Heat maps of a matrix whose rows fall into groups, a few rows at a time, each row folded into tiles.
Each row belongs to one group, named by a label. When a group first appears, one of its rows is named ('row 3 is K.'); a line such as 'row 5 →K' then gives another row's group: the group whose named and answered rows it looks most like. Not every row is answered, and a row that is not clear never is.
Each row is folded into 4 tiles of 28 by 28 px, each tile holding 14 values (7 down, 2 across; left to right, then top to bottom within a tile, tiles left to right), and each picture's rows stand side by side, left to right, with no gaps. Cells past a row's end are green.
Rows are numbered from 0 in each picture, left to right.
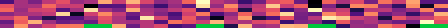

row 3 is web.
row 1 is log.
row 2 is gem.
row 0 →gem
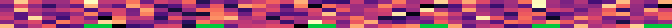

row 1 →web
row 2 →web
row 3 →gem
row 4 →log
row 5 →gem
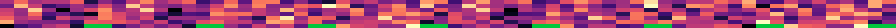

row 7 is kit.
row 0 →web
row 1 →web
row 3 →kit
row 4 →web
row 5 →log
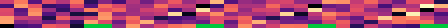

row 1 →gem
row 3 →log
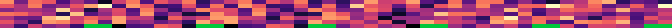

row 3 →web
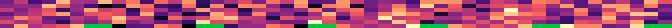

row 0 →gem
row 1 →web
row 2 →web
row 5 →kit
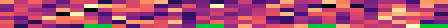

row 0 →log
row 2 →gem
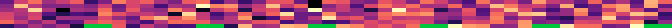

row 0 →web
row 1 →log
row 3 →kit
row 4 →kit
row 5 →kit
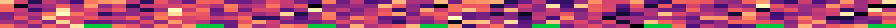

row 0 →kit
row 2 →gem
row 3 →gem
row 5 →web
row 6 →log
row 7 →gem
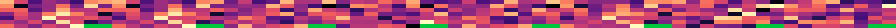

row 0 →kit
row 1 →kit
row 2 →gem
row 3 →web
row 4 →gem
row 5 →kit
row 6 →log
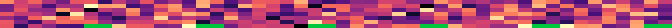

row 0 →log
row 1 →kit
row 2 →web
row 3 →gem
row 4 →kit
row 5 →kit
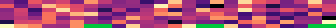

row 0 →kit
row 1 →gem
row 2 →log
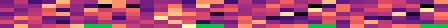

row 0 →gem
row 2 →gem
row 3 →gem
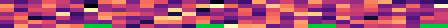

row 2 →kit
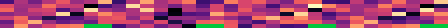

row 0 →gem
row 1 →web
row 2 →log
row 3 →gem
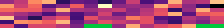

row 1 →gem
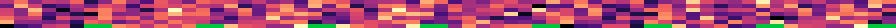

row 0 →web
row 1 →kit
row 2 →kit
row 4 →gem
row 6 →log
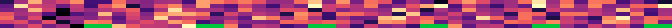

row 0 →web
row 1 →kit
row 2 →log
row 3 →log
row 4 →log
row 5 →log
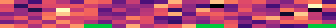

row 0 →kit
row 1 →gem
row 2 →log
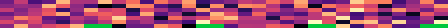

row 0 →gem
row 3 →log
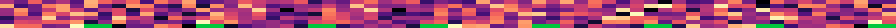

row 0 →kit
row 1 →web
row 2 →web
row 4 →kit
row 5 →log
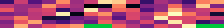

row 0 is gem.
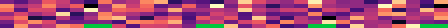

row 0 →gem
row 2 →log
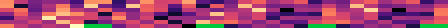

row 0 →kit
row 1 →web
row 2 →web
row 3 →web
